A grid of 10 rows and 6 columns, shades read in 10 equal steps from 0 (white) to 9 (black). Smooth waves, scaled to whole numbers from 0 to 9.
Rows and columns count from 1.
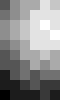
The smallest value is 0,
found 2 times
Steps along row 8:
down down up down same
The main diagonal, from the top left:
6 4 2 1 1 3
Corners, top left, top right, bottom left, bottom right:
6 2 9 8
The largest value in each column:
9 8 8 8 7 8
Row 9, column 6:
7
